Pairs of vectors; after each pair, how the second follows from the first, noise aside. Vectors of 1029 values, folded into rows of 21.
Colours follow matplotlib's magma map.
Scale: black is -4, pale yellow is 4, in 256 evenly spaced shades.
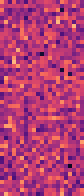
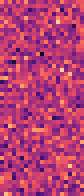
sign-scrambled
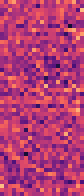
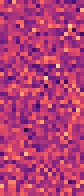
sign-scrambled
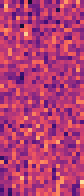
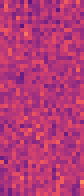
shrunk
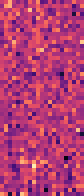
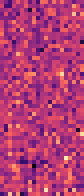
negated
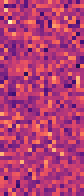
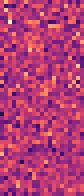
sign-scrambled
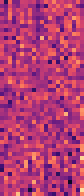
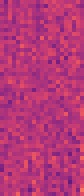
shrunk
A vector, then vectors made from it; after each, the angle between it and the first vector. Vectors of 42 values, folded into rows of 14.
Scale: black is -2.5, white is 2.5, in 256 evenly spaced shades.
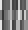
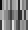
nearly opposite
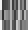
nearly parallel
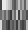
orthogonal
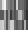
orthogonal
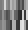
partly opposed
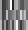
partly aligned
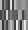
partly aligned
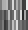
orthogonal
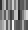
partly opposed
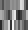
partly opposed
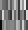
partly opposed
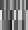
orthogonal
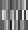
partly opposed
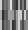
nearly parallel
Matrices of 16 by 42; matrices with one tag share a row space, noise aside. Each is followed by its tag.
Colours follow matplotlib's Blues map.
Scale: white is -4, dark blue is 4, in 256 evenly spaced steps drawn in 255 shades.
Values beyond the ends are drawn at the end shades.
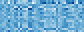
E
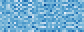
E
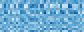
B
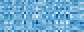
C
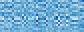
C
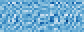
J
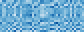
J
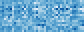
C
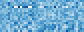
E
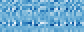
J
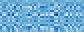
J
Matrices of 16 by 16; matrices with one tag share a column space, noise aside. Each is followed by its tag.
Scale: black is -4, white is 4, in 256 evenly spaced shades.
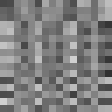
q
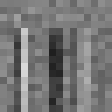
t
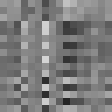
q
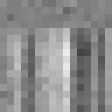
t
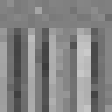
t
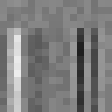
t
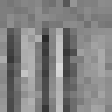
t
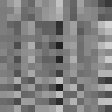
q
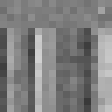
t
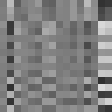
q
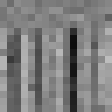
t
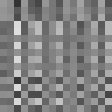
q
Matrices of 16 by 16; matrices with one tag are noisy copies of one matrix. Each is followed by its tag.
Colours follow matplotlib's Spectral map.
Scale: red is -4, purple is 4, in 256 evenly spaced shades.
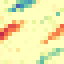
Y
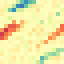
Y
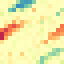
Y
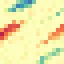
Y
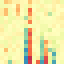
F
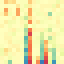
F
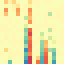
F
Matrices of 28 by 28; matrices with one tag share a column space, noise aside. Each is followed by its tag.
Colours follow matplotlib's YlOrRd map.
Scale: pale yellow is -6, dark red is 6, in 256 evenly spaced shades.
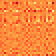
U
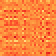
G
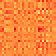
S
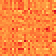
S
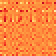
U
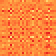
G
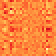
S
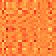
S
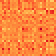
S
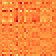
U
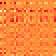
U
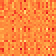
S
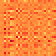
G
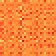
G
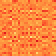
G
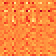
U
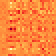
S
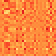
S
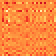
U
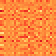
G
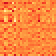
U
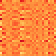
G
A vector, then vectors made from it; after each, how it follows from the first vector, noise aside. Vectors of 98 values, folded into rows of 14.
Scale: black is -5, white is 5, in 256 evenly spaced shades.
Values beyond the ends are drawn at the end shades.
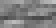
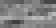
negated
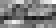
scaled up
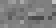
partly zeroed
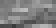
wrapped around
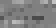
partly zeroed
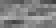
negated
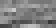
wrapped around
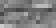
reversed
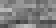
wrapped around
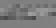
partly zeroed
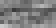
reversed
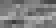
negated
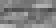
reversed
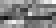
scaled up
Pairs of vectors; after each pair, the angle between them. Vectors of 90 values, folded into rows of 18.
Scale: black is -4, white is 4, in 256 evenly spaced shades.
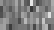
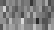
partly opposed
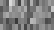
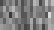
orthogonal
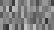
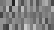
nearly parallel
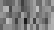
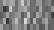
nearly opposite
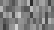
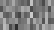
nearly opposite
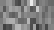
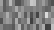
partly aligned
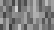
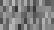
nearly opposite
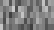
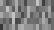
partly opposed
